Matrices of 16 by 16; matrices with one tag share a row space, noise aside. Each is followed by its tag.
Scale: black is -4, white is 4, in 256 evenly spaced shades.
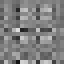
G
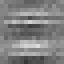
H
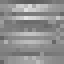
H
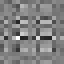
G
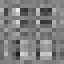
G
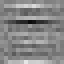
H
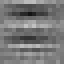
H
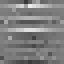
H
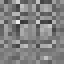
G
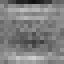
H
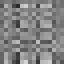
G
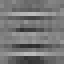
H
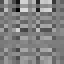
G
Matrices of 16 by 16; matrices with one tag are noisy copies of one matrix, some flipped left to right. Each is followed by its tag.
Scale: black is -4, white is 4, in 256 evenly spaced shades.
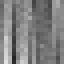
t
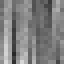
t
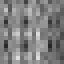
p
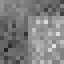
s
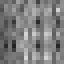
p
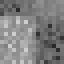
s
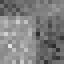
s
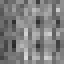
p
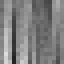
t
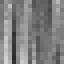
t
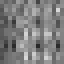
p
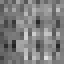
p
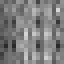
p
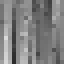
t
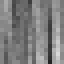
t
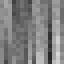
t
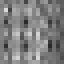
p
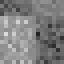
s
